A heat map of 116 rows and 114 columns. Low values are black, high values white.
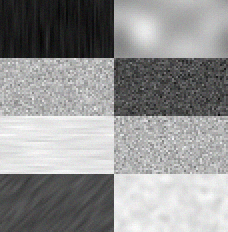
It is made of 4 by 2 panels. Panel 1,1: very low, streaked downward, faint in contrast. Panel 1,2: high, smooth. Panel 2,1: high, fine-grained. Panel 2,2: low, fine-grained. Panel 3,1: very high, streaked across, faint in contrast. Panel 3,2: high, fine-grained. Panel 4,1: low, slanting up to the right, faint in contrast. Panel 4,2: very high, blotchy, faint in contrast.
